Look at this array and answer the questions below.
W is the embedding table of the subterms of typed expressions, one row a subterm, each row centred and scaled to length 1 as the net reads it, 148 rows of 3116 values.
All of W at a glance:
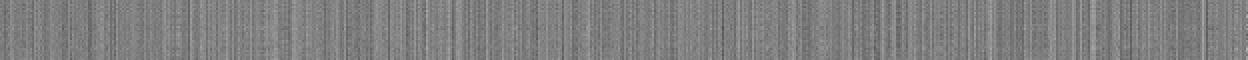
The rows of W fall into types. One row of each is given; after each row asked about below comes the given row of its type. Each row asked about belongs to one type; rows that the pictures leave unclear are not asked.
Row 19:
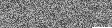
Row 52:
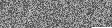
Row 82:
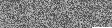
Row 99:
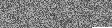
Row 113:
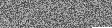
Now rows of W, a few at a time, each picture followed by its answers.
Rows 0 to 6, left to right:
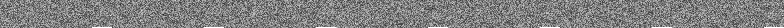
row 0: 99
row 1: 99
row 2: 52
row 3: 19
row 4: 19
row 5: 113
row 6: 19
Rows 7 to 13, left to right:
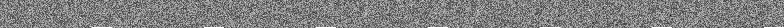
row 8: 113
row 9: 113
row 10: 52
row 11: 52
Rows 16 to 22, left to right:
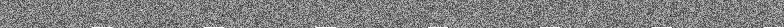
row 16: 19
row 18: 113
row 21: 52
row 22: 52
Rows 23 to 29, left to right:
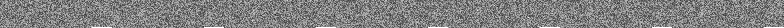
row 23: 113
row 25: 99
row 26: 82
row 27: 99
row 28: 82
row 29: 52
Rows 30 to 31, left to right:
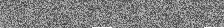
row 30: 82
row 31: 82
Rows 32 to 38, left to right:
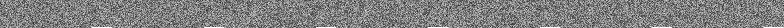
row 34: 52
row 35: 52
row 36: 82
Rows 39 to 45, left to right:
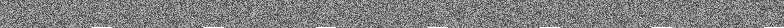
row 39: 19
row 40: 99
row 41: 52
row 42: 19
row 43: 113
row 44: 99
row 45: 82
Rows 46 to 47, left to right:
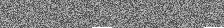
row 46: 99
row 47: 19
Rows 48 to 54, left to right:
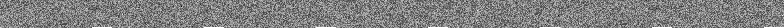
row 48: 19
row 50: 113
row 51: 82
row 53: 19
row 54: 99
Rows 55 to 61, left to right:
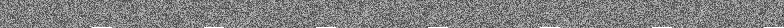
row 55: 99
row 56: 82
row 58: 52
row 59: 19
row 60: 113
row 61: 52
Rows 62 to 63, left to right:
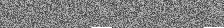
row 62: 99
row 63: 52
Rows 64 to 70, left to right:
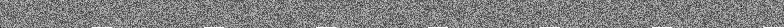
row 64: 99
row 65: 113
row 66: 82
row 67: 82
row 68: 113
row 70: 113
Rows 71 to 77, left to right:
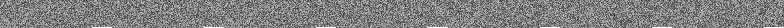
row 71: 113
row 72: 113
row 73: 113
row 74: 99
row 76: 99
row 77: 52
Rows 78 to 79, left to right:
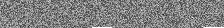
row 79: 99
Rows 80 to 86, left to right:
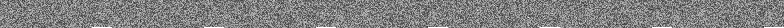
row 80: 19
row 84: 99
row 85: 82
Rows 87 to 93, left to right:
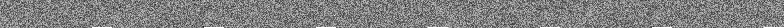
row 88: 19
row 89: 99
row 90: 99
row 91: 82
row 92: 52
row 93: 113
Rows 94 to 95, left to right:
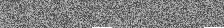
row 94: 82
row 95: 113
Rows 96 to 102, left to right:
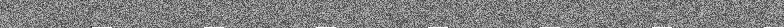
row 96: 19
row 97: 99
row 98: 19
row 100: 99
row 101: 19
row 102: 52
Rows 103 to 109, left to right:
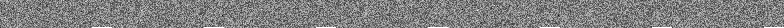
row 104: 52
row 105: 113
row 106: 52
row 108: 82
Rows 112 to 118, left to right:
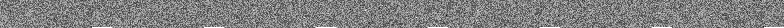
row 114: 99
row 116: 52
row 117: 19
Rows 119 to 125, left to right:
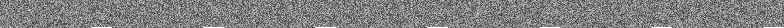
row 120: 99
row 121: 99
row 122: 99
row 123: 52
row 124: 19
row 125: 113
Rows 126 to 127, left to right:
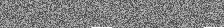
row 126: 113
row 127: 19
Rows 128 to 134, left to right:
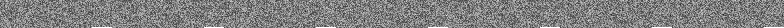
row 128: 113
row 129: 82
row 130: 52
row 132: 82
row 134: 99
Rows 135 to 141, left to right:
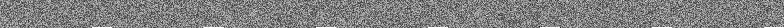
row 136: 113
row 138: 113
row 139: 99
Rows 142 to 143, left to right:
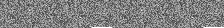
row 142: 99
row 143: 99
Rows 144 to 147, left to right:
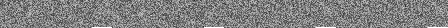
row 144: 52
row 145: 82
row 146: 99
